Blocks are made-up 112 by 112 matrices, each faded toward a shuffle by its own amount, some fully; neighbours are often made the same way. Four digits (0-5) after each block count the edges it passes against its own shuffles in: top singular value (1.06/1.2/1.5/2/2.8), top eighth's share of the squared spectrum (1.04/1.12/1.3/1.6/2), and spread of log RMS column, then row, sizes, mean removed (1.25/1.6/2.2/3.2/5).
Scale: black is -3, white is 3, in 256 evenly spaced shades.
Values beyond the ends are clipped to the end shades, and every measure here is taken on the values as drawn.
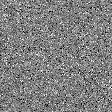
0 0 0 0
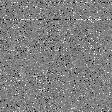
2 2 0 2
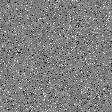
0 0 0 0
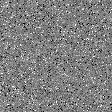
0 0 0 0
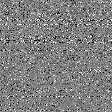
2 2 0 3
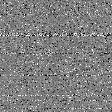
2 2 0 3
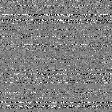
2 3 0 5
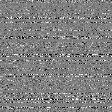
2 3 0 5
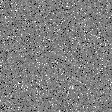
0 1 0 0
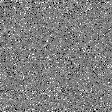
1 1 0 2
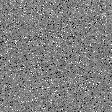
0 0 0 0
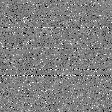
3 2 0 3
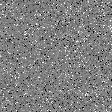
0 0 0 0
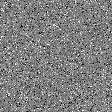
0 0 0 0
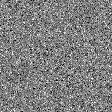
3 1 0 0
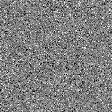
3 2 1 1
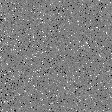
2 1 1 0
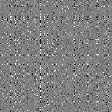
5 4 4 3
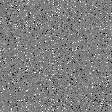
3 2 1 1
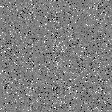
3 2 1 1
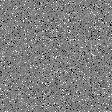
3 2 1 1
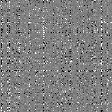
4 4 3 3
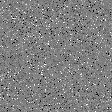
1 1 0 0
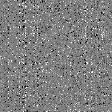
4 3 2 2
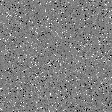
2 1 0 0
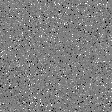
2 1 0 0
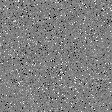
2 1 0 0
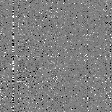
4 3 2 2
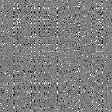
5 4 3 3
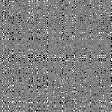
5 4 4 3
